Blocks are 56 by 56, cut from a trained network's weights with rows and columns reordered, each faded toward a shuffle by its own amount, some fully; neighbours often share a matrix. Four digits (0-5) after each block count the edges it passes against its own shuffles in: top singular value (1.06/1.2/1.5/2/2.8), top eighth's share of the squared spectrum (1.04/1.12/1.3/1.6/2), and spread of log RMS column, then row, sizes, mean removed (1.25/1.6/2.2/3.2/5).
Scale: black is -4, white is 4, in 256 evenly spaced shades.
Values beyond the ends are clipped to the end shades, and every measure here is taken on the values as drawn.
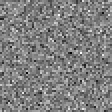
1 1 0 0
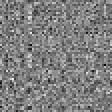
3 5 3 2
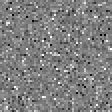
0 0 0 0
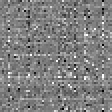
2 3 3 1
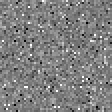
0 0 0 0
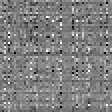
3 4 4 1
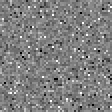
0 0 0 0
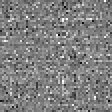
2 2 2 0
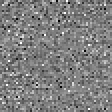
2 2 1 0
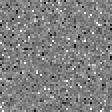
0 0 0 0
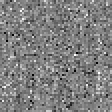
1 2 0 0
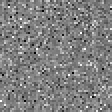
0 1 0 0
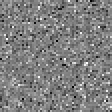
0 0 0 0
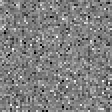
0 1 0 0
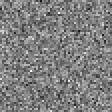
1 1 0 0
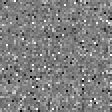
1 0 0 0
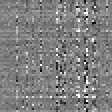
3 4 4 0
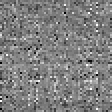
2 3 3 1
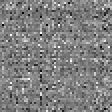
2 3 3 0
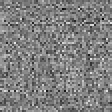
3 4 0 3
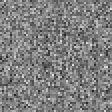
2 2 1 0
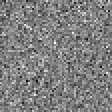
1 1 0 0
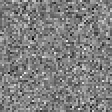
2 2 1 0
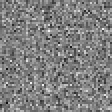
2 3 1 1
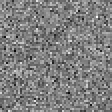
1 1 0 0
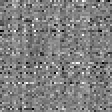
3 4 0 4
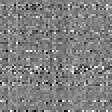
2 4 0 4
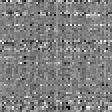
3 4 0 4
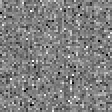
1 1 0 1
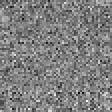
3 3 1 2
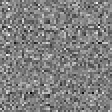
3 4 1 2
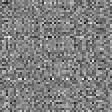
3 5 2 2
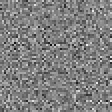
4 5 2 2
